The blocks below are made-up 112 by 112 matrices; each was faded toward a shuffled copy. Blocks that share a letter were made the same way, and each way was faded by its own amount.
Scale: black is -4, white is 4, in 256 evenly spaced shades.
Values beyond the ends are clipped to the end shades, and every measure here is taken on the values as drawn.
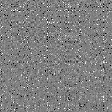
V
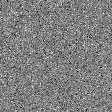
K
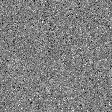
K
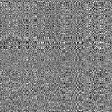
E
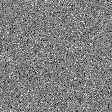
K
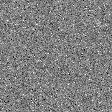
K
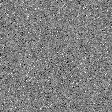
K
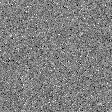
K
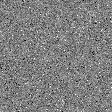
K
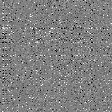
V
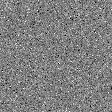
K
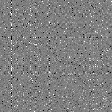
V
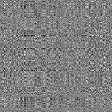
E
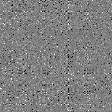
V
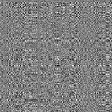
E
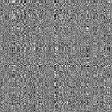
E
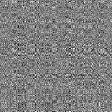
E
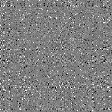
V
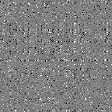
V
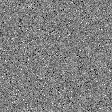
K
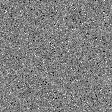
K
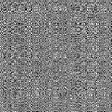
E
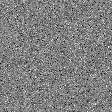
K
